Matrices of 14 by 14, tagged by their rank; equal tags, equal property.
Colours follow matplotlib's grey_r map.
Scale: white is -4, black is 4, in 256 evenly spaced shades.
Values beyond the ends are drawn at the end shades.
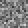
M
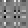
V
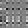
V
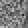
M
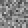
M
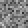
M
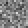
M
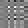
V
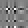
V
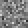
M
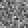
M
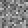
M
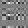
V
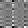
V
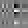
V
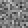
M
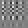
V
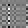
V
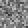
M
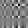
V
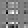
V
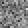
M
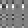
V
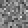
M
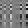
V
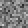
M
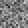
M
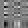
V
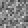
M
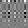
V
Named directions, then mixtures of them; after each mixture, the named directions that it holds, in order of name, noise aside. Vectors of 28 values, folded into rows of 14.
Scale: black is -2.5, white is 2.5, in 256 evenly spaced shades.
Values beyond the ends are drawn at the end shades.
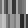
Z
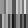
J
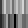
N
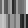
Z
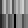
N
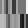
Z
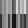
J, N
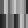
N, Z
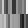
Z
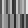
N, Z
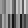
J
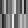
J, N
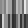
J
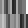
Z
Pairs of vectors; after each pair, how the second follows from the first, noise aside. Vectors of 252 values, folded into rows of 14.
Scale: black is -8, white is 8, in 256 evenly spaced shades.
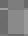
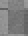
negated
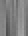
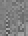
sign-scrambled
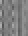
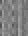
negated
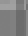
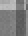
scaled up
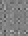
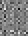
scaled up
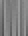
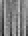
scaled up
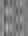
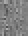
sign-scrambled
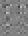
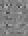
sign-scrambled
